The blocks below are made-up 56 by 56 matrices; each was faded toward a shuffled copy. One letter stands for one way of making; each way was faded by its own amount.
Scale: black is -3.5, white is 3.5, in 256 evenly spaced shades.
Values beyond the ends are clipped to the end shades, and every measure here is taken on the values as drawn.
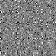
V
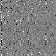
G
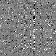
G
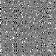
G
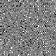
V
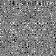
V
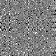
G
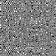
V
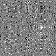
V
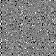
G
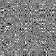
V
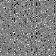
G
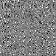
V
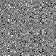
V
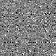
V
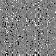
G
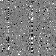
G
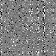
G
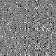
G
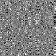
V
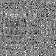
V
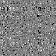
V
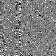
G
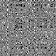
G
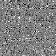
V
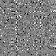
G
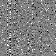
G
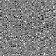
V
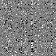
G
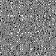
V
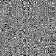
G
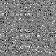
V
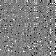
G
